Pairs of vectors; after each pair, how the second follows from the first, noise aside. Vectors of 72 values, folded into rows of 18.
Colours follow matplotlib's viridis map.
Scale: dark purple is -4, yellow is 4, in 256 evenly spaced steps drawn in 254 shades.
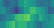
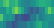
negated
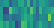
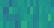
shrunk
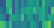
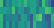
wrapped around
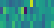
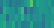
shrunk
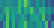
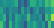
negated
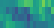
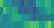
wrapped around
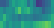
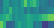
wrapped around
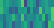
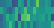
shuffled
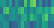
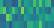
shuffled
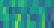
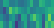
negated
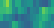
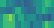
wrapped around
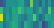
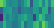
negated
